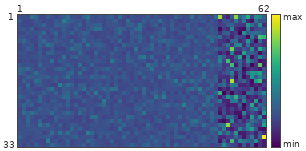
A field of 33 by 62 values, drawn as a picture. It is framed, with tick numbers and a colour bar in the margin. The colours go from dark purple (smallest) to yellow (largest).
The halves do not mirror each other. The grain is fine, like static. There are no regular stripes. The left part is calmer, up to a seam about 80% of the way across. There is no overall slope.
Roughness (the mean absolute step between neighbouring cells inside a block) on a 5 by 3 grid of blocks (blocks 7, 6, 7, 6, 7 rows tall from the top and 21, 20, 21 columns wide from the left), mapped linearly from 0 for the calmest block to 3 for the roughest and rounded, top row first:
002 | 003 | 002 | 002 | 003
